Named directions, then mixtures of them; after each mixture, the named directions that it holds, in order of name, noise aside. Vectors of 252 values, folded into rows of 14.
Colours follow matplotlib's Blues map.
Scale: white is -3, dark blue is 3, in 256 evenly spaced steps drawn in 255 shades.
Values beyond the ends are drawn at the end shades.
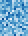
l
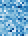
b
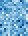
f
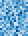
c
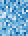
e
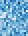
e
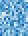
c, e, f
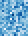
c, l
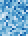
b, e, l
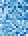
b, e, f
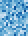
c, e, l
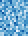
c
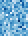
c, f, l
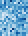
b, e, f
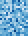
b, e, l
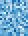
b, e, l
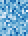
e
